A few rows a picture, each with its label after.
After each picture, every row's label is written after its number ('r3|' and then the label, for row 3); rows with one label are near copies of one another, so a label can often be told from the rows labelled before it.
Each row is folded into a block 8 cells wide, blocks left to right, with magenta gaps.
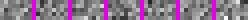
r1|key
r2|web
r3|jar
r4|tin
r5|web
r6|key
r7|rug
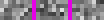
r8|key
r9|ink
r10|rug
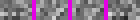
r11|tin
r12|key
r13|key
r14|tin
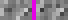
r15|key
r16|key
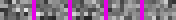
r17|ink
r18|tin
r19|tin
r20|jar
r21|rug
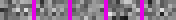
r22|ink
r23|web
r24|jar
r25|tin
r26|web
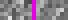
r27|rug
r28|key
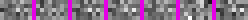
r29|ink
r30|web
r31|ink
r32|ink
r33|ink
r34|rug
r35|ink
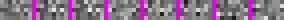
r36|ink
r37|ink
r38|ink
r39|key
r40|web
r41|web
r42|tin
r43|jar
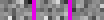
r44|rug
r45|rug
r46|jar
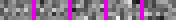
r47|web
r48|web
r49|jar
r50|rug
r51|tin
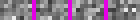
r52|jar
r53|jar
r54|key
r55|ink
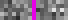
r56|tin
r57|ink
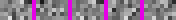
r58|rug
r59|web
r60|rug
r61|key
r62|rug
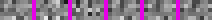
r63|jar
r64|rug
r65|web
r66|jar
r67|jar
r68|jar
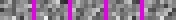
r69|jar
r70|rug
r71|key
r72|rug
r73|key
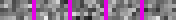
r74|jar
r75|rug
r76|tin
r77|key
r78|jar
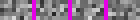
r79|jar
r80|web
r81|key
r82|tin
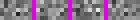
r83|web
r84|key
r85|ink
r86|web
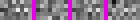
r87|ink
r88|jar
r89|ink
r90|web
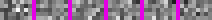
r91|ink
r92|jar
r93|key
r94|rug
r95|rug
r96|web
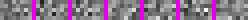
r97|ink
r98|web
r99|web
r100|key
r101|jar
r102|ink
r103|jar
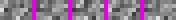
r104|key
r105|jar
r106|jar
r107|key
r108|jar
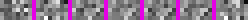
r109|ink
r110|rug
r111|key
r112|key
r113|key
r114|key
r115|rug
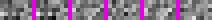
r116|tin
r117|tin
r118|key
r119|web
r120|key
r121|jar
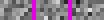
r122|key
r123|rug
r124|web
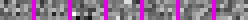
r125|web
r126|web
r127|tin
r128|rug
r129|ink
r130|key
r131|jar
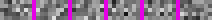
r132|ink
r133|key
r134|jar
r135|web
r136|web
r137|tin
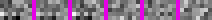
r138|tin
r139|tin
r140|tin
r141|jar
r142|web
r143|key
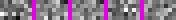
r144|tin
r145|rug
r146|rug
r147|ink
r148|key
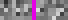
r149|web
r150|key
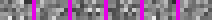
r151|rug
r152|key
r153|ink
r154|ink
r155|rug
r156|key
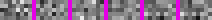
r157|ink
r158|web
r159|rug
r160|jar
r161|tin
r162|tin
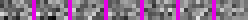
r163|tin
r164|tin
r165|key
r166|tin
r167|ink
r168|key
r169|web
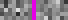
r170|web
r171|rug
